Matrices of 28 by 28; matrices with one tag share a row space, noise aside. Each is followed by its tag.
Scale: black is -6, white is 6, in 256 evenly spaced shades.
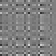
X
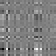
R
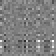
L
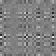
L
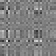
R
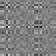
R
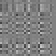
X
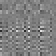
X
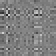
R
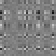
L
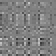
X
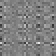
L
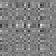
X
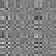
R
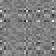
L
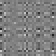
L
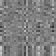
L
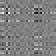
R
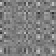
L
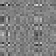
R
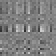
X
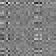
R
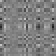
L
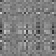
L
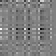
X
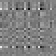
X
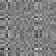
R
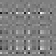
X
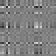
R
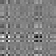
R
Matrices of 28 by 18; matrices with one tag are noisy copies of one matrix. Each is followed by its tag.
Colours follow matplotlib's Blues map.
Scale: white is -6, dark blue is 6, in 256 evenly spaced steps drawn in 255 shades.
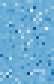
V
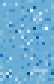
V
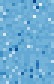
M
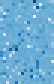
M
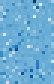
M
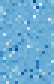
M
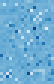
V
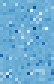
V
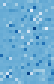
V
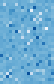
V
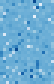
M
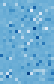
V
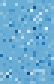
V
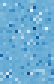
V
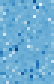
M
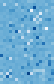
V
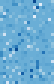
M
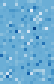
V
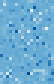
V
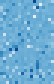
M
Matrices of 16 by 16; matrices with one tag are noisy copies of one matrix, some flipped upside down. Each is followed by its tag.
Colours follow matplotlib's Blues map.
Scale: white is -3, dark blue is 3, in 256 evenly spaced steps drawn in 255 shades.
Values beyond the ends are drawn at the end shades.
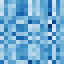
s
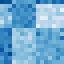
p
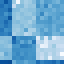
p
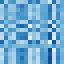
s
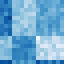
p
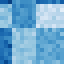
p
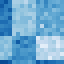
p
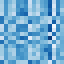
s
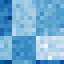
p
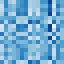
s
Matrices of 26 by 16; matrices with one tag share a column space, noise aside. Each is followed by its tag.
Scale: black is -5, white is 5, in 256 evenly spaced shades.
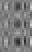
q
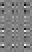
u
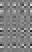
u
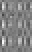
q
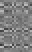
u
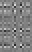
u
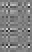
u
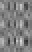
q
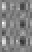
q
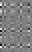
u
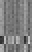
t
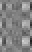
q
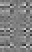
u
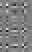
u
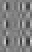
q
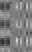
q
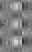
q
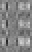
q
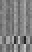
t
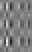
q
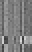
t
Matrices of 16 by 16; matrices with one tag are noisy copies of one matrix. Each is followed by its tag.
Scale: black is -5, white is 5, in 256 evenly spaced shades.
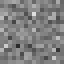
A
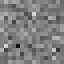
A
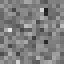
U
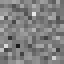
A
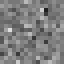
U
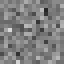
U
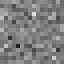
A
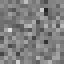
U
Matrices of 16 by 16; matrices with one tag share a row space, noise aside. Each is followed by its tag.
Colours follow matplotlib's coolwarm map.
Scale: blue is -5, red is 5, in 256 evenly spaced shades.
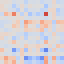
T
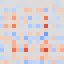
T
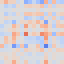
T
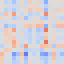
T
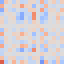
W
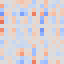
W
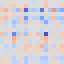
T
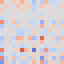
W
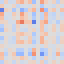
W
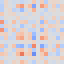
W
